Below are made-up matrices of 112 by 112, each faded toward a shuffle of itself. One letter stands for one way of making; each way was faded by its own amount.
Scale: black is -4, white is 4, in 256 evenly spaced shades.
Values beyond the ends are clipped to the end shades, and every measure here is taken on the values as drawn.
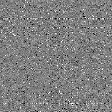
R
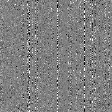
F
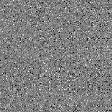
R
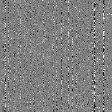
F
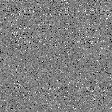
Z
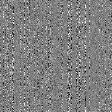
F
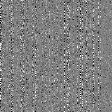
F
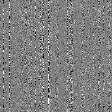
F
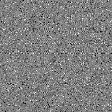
R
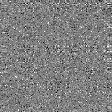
R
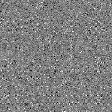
R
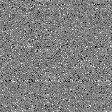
Z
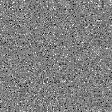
Z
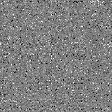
Z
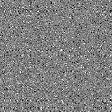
R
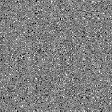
R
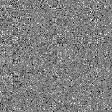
R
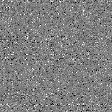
Z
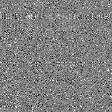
R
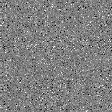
Z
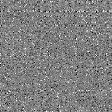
R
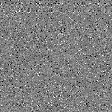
Z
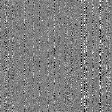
F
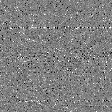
Z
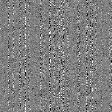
F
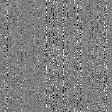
F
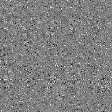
Z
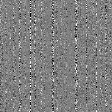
F
